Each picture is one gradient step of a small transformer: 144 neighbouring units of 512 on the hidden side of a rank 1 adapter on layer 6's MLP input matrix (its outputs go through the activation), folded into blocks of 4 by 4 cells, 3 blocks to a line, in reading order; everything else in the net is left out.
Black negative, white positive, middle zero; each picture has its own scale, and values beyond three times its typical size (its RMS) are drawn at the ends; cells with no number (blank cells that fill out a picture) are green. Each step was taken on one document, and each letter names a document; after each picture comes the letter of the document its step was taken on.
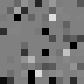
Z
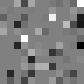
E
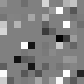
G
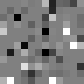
Z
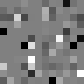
G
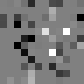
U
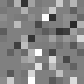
U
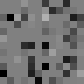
G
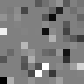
Z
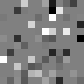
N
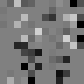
U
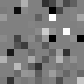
N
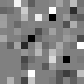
U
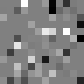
N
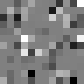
E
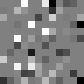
N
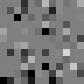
Z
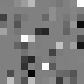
E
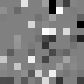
N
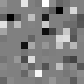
G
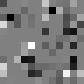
G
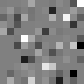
E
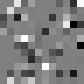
E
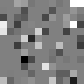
E
